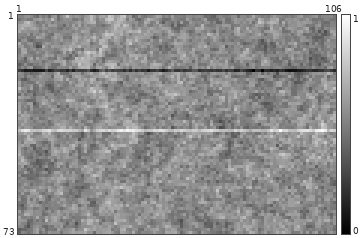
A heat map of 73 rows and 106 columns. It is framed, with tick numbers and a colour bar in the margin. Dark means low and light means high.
No overall slope runs across the table. Rows 19 and 39 stand out from the rest. The distribution is heavy-tailed on both sides. Neither half mirrors the other. The ninth with the lowest average is the top right.
